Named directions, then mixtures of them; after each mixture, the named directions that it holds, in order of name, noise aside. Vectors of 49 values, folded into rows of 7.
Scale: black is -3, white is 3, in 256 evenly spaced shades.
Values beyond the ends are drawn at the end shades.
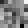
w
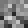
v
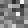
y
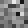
y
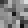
v, w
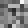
v, w, y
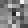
v, w, y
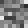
v, w, y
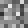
v, w, y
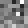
y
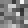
y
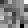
w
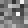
y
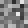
y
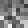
v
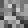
v
